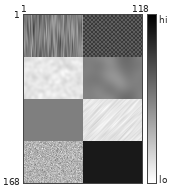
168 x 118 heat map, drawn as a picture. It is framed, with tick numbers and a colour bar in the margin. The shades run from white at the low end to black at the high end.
It is made of 4 by 2 panels. Panel 1,1: middling, streaked downward. Panel 1,2: high, checkered. Panel 2,1: very low, blotchy, faint in contrast. Panel 2,2: middling, smooth, faint in contrast. Panel 3,1: middling, flat. Panel 3,2: very low, slanting up to the right, faint in contrast. Panel 4,1: low, fine-grained. Panel 4,2: very high, flat.
